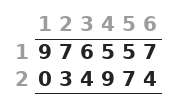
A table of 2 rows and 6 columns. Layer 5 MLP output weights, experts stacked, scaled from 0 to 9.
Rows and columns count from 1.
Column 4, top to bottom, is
5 9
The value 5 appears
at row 1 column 4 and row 1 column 5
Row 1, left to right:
9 7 6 5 5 7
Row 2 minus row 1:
-9 -4 -2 4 2 -3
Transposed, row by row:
9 0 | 7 3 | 6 4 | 5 9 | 5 7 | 7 4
